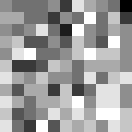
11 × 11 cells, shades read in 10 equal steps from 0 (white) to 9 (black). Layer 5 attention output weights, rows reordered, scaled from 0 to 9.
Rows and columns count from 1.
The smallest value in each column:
1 1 0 0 1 2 0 0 0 0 1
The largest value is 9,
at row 1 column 11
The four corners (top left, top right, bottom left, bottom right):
4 9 1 2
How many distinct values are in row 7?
5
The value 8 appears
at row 3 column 6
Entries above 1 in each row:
10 10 9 10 8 11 8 9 7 7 8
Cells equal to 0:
9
